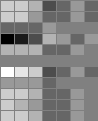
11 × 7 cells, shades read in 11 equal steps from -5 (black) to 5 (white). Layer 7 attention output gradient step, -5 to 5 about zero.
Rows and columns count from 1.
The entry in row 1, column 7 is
-1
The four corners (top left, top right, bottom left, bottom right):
3 -1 3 0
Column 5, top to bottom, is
-1 -1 0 1 -1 0 -1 0 -1 -1 -1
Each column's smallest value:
-5 -4 -2 -2 -1 -1 -1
